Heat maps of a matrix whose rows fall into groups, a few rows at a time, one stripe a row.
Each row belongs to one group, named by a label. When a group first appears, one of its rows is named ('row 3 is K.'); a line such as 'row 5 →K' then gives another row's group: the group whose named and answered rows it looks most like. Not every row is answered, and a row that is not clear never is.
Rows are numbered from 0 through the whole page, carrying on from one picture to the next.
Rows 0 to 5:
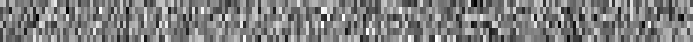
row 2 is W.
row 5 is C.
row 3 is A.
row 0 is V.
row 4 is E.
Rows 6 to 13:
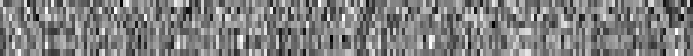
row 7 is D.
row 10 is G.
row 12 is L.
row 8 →W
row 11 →L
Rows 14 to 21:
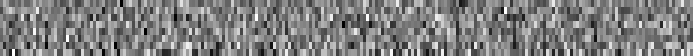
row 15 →C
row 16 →E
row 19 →W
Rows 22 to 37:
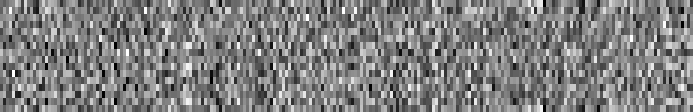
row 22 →V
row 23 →W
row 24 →E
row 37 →V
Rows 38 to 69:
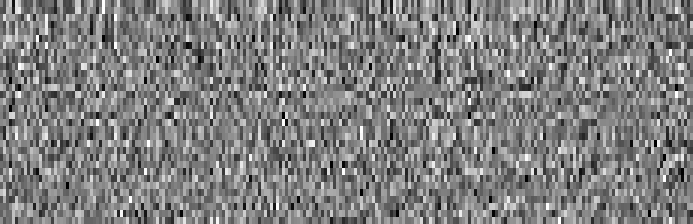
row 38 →G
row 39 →G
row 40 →D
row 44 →D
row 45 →A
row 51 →G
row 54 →L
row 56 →V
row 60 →G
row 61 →L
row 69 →L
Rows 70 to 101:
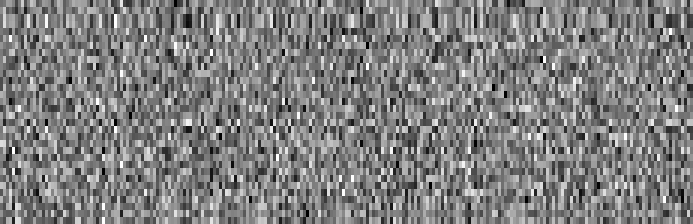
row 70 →E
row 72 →D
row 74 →L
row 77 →L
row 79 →E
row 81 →L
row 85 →G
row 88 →D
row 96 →V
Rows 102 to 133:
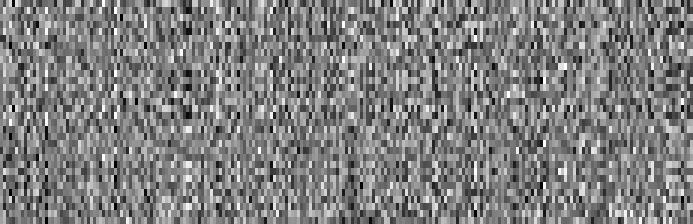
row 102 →G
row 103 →D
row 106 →D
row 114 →D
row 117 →G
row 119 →W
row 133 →L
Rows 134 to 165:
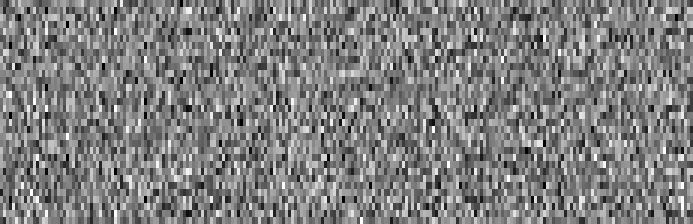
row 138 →D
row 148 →C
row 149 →D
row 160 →A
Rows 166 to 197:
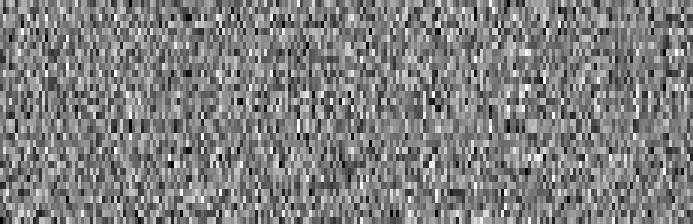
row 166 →E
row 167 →A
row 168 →D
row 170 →A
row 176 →D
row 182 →E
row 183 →E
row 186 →A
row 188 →V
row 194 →C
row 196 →A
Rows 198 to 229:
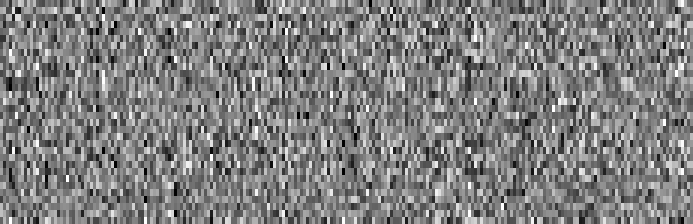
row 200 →G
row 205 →W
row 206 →L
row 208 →G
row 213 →E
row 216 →E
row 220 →L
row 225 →E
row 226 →C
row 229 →W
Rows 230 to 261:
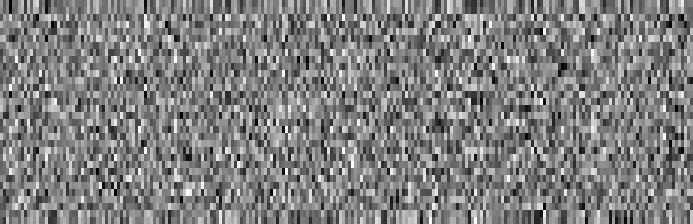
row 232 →W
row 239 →A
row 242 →W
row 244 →V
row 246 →A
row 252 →D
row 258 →A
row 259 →V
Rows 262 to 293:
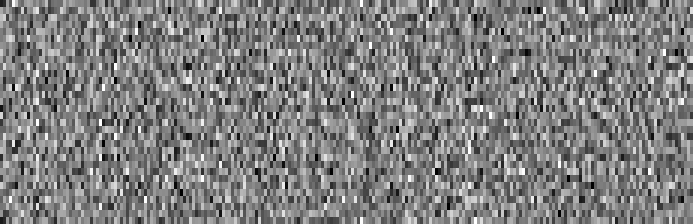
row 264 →V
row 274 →G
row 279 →C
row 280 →A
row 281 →D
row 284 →C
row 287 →C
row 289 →A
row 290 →W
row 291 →C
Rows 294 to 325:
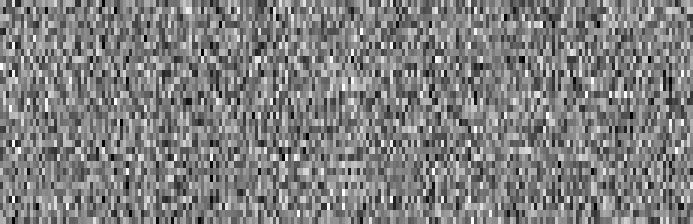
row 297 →V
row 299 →C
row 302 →E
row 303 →V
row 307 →V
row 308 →D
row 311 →A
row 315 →G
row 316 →L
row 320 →E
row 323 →W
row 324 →E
